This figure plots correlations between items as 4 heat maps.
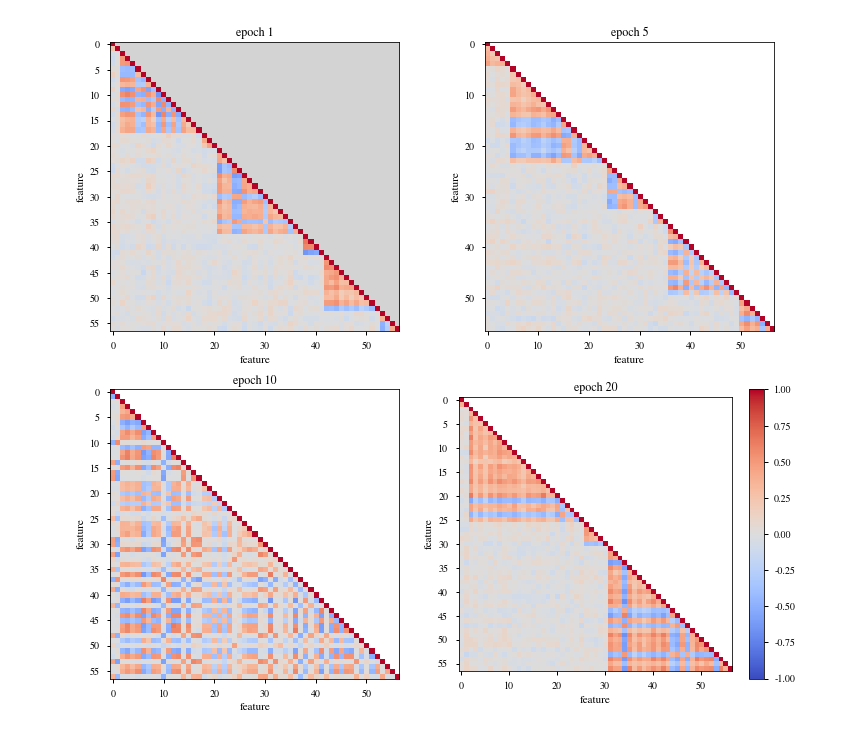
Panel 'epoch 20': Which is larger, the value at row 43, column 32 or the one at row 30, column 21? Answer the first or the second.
the first
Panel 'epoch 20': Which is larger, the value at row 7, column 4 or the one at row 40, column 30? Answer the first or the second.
the first
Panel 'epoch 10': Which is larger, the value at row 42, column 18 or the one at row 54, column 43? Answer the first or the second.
the first
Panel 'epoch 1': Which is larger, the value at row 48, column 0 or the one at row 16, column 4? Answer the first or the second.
the second
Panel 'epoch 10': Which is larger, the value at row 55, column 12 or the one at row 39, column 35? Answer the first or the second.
the first
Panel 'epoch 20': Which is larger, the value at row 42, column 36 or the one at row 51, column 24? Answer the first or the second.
the first
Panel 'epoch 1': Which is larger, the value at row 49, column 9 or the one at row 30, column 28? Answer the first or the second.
the first
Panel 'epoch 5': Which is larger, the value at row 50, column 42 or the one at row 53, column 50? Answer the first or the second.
the second
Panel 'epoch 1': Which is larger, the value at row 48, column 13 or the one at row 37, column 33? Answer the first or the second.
the second
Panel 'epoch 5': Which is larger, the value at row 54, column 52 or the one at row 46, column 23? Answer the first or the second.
the second
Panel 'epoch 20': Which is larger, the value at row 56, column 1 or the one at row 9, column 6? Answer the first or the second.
the second
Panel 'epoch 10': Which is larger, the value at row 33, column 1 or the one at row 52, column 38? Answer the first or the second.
the first
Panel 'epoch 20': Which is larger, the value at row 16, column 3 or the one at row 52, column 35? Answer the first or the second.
the second
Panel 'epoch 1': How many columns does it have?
57
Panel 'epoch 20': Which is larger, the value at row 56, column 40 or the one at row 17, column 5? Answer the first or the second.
the first
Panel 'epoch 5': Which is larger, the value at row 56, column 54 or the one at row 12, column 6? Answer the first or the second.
the second
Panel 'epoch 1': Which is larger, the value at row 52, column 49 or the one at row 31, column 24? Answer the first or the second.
the first
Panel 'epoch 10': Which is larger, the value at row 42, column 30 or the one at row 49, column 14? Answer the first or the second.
the first
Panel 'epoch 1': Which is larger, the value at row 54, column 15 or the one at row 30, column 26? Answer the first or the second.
the first
